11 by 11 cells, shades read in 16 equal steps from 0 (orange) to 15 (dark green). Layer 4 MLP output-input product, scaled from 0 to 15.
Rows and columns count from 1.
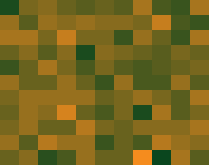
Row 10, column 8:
11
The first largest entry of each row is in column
1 11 7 5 1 6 10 8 3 6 9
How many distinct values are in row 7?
5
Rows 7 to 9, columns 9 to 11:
8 10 5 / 5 10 8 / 7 7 5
